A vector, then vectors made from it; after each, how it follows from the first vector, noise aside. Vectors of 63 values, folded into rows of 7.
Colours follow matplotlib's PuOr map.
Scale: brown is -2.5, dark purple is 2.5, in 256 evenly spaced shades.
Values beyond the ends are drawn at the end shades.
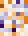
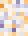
shrunk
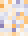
shrunk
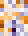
sign-scrambled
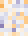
shrunk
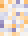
shrunk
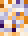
copied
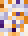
copied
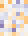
shrunk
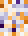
copied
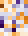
copied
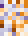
sign-scrambled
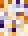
copied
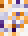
copied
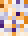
copied
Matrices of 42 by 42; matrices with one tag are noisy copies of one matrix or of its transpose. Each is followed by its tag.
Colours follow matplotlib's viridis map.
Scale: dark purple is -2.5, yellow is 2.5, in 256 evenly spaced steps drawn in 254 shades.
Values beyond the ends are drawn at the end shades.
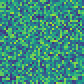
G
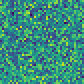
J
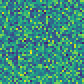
J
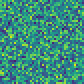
G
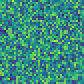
G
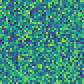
J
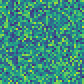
J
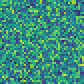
G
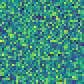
G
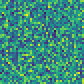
J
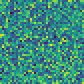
J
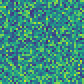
J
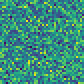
J
